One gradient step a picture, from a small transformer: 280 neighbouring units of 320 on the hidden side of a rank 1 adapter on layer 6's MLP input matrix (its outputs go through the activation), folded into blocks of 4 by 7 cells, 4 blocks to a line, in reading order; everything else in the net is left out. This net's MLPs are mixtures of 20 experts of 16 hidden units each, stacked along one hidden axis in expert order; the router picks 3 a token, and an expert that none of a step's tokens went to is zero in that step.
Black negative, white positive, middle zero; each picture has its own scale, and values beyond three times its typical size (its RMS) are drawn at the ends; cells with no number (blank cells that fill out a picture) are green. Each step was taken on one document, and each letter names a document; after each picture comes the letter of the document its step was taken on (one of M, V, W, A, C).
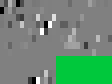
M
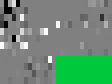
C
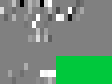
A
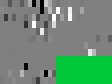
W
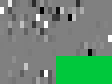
W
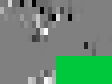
W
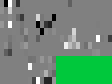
M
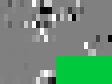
W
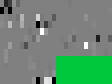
M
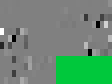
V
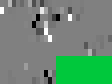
W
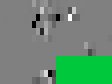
A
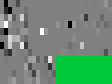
C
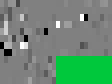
C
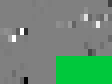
V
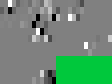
A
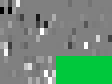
M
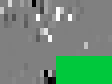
W
